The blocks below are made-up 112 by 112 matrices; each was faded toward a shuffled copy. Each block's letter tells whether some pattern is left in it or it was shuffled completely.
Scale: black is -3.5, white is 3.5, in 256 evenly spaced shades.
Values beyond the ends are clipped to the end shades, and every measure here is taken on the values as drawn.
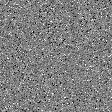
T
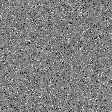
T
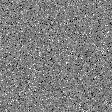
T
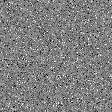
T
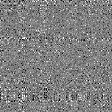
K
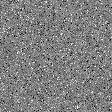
T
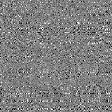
K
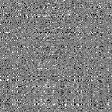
K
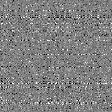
K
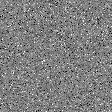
T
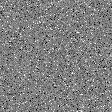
T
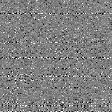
K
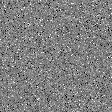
T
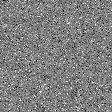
T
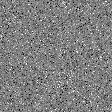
T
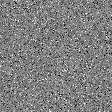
T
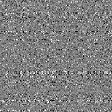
K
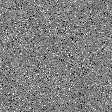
T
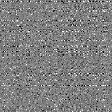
K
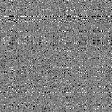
K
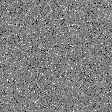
T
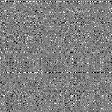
K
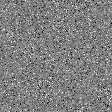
T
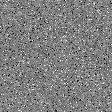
T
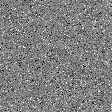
T
